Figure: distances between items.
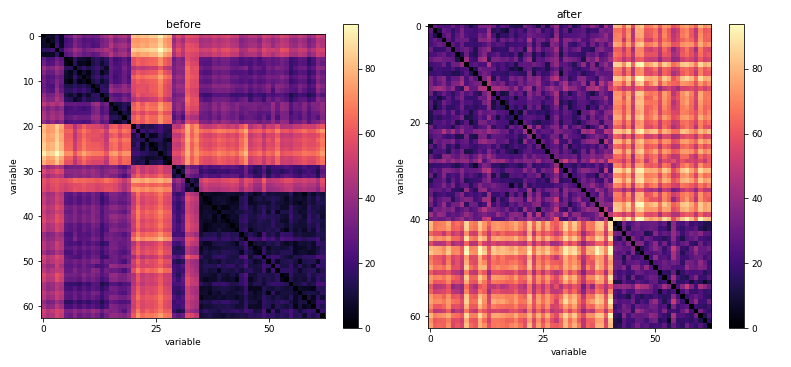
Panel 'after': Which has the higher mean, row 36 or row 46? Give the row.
46
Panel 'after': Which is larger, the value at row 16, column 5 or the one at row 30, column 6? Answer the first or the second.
the second
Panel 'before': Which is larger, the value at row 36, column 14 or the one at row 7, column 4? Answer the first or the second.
the second
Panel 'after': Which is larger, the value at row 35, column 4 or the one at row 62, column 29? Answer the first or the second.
the second
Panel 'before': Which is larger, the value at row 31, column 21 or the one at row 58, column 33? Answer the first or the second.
the first
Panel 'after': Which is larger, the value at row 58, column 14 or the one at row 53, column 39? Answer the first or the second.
the first
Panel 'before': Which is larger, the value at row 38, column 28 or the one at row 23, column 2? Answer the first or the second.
the second
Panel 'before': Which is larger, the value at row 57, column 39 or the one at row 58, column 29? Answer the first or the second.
the second
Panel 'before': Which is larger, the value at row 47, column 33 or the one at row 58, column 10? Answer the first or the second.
the first
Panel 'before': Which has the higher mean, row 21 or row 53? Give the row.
21
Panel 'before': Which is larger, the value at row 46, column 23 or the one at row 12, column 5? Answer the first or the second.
the first
